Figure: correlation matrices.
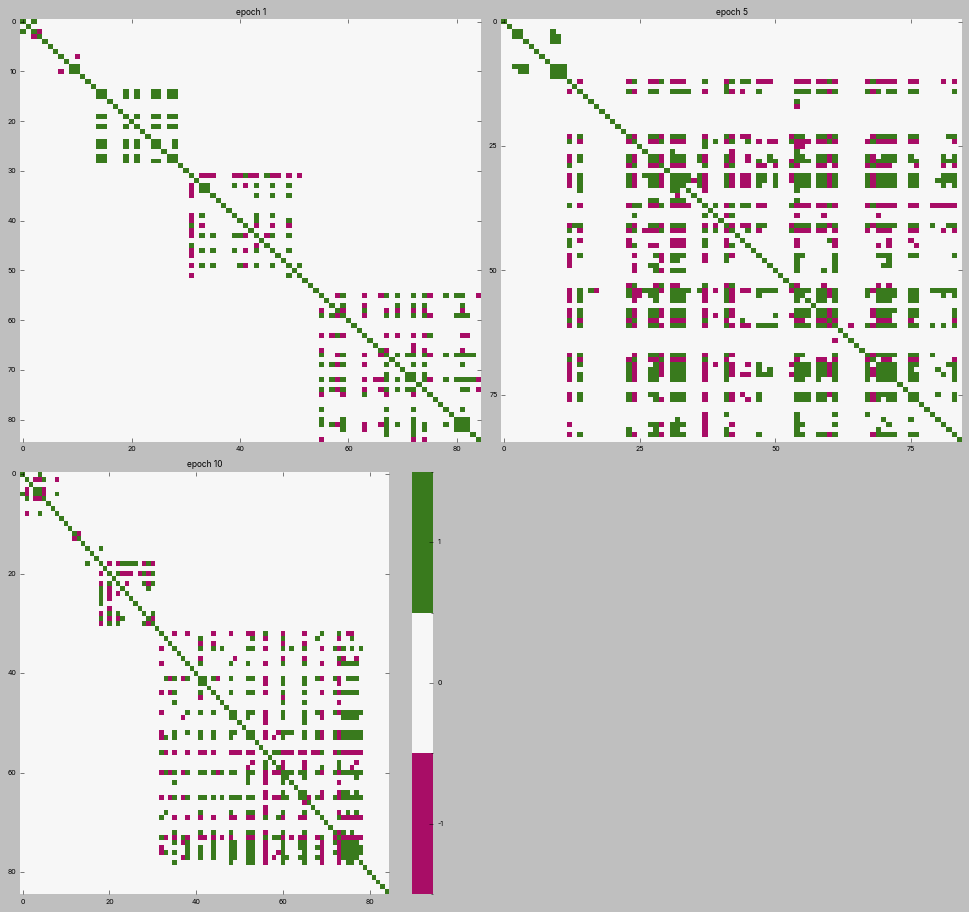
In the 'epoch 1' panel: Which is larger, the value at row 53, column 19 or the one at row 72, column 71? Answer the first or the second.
the second
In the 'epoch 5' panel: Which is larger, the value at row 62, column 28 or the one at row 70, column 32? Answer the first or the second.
the second
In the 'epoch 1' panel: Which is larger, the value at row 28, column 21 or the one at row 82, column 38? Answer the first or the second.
the first
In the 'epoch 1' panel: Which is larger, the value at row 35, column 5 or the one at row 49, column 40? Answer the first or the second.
the second
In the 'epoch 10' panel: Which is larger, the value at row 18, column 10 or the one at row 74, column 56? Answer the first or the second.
the first
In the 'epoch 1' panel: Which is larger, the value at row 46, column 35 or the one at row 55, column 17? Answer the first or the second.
the first
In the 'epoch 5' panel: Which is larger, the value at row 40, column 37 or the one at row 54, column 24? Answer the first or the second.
the first
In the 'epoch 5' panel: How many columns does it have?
85
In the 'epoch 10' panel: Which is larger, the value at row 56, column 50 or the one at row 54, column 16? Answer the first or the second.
the second
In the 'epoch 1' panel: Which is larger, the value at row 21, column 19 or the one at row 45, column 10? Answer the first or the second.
the first
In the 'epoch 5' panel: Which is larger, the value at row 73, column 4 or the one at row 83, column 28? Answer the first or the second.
the second
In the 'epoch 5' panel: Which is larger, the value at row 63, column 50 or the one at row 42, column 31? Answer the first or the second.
the first
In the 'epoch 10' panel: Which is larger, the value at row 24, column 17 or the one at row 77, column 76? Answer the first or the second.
the second
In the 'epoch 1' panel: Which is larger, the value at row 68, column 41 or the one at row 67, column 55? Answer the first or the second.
the second
